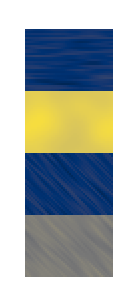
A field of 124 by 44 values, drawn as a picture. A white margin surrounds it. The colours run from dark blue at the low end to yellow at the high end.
It is made of 4 by 1 panels. Panel 1,1: very low, streaked across, faint in contrast. Panel 2,1: very high, smooth, faint in contrast. Panel 3,1: very low, slanting down to the right, faint in contrast. Panel 4,1: middling, slanting down to the right, faint in contrast.
